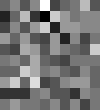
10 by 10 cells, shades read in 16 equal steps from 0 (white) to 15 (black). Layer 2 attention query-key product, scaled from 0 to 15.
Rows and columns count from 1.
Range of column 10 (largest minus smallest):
7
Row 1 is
9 7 10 7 0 11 9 8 4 10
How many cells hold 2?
1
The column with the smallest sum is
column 4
